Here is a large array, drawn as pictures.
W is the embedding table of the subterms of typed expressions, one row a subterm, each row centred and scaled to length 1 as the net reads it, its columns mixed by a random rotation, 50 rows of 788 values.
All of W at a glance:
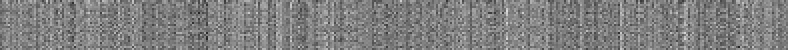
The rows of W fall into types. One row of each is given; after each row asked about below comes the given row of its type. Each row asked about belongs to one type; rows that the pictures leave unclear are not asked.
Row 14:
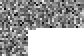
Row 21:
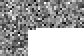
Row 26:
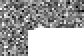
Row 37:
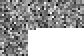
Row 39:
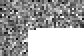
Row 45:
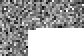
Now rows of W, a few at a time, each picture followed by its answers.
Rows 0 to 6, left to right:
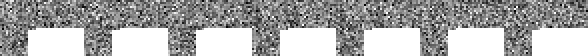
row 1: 21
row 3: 37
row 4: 37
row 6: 26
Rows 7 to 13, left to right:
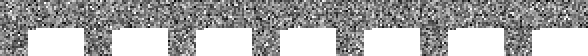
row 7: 21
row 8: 37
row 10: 45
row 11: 14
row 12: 39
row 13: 21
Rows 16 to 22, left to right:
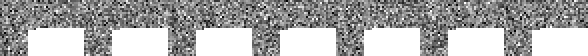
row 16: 39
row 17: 14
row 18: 37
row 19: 21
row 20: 39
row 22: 45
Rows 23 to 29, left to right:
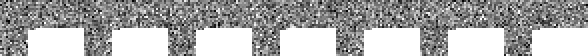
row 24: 39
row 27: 14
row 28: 21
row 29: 37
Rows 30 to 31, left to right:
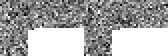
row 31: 37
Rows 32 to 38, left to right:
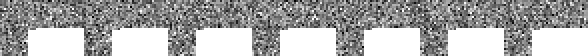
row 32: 39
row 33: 39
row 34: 14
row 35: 21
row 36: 45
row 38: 14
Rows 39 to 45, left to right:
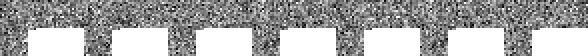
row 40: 37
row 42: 21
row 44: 21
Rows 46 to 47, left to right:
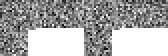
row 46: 14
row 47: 39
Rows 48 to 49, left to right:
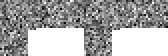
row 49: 39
